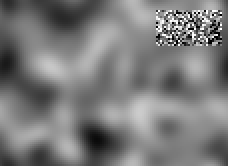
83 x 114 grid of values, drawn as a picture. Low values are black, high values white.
An odd patch, rougher than its surroundings, sits in the top right. The top right is the roughest part. Overall the values sit about 50% of the way up the scale. Neither half mirrors the other.
